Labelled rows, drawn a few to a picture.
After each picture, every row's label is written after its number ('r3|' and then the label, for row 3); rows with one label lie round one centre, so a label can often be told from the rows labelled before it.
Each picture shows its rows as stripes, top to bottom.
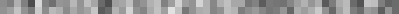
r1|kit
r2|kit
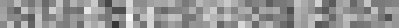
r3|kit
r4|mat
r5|kit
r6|mat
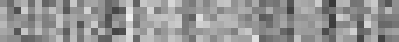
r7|kit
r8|mat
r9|kit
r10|kit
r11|mat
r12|kit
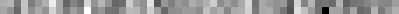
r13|mat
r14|mat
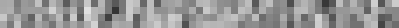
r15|mat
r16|mat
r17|kit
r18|kit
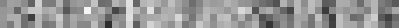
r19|kit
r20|mat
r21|kit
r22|kit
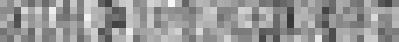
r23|kit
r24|mat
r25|mat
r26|mat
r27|kit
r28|kit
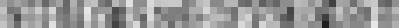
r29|kit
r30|mat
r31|mat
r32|mat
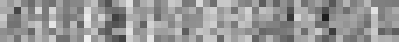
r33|kit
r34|mat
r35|mat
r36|mat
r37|kit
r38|mat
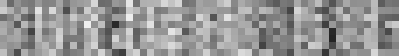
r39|kit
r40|mat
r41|kit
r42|mat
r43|kit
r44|kit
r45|kit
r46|mat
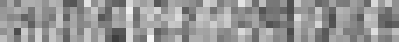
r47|mat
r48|kit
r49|kit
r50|kit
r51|mat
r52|mat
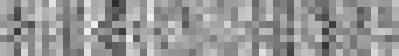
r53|mat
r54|mat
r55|mat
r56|kit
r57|mat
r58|kit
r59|mat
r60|mat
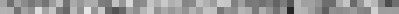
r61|kit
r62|mat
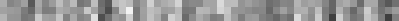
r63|kit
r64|kit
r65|kit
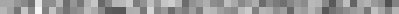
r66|kit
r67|mat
